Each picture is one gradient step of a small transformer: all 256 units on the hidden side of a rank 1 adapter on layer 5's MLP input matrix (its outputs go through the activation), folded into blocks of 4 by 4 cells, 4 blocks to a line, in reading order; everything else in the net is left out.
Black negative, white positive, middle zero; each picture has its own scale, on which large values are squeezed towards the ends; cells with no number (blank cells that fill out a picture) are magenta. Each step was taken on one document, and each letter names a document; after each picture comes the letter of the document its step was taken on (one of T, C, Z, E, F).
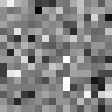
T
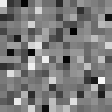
T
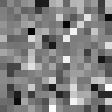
T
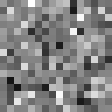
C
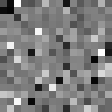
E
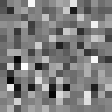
C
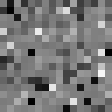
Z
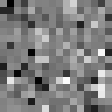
E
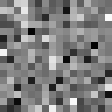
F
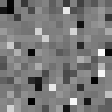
Z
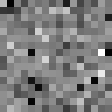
Z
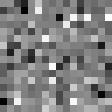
T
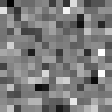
Z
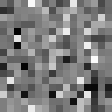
C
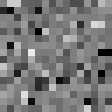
E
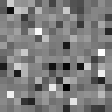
E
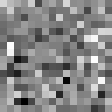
E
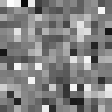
F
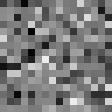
T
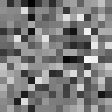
C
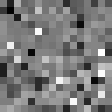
E
